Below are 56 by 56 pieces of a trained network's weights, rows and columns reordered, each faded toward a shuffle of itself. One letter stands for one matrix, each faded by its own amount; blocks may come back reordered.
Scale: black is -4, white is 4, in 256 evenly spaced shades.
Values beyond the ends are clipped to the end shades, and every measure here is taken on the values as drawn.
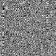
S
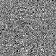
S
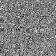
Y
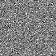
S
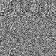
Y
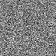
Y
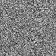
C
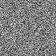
C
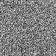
C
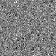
S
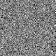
S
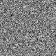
C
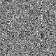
S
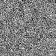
C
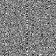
S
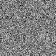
Y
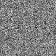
C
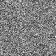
C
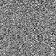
S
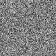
C
